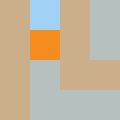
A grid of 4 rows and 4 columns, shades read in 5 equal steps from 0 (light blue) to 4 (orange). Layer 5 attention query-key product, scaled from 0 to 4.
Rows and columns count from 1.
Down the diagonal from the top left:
2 4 2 1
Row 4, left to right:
2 1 1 1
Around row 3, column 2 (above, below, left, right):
4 1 2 2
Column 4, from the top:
1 1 2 1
